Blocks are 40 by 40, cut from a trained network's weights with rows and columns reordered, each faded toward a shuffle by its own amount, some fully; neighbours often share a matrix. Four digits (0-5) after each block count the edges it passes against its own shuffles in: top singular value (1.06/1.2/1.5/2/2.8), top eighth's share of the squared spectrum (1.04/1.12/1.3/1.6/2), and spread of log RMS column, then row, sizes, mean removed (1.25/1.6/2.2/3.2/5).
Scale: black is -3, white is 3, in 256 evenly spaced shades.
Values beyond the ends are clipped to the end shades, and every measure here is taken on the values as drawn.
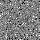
0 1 0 0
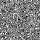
1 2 0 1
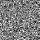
2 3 0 1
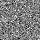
0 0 0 0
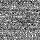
2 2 0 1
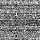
3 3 1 2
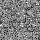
0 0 0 0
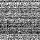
4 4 1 2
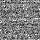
2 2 0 0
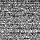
3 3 0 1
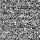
1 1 0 0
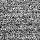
2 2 0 0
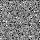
0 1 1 0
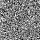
0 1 0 0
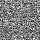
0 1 0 0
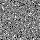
0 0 0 0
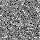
0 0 0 0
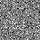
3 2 0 1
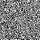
2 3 0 1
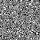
2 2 0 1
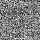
0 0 0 0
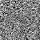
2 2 0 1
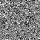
2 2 0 1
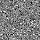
2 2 0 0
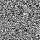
2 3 0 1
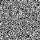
2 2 0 0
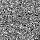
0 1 0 0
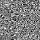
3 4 0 2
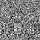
3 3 0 2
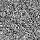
2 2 0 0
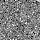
0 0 0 0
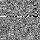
3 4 0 2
